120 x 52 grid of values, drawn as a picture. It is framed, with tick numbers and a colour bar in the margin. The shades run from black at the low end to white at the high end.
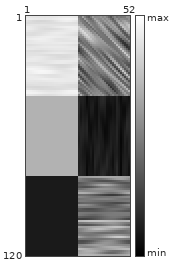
It is made of 3 by 2 panels. Panel 1,1: very high, streaked across, faint in contrast. Panel 1,2: middling, slanting down to the right, strong in contrast. Panel 2,1: high, flat. Panel 2,2: very low, streaked downward, faint in contrast. Panel 3,1: very low, flat. Panel 3,2: middling, streaked across, strong in contrast.
